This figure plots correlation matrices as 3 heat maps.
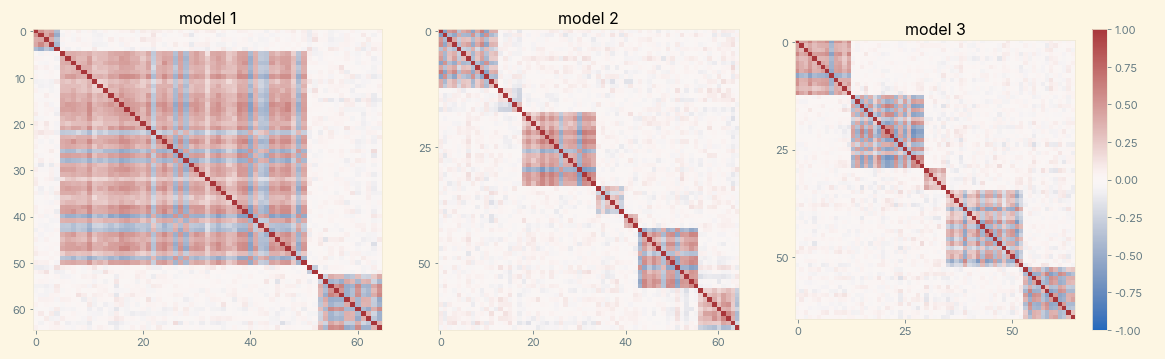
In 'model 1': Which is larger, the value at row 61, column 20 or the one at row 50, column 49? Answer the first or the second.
the first
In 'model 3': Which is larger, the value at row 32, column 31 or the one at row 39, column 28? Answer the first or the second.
the first
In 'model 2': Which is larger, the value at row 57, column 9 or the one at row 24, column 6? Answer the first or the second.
the second
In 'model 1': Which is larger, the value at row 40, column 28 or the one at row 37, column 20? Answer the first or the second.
the first
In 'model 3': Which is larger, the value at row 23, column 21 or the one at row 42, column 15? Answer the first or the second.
the second
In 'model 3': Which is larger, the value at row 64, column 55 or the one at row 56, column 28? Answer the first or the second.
the first
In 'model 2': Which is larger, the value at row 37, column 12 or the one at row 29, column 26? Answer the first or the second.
the first
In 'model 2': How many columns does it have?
65
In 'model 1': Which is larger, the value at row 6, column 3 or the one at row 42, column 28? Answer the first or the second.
the second
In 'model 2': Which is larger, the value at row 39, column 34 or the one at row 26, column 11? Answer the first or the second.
the second
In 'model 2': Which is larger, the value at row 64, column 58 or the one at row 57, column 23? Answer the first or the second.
the second
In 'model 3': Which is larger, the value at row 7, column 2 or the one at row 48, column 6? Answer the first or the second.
the first
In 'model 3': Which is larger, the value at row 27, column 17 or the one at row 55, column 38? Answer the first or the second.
the second
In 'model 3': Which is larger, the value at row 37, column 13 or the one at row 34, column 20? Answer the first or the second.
the first
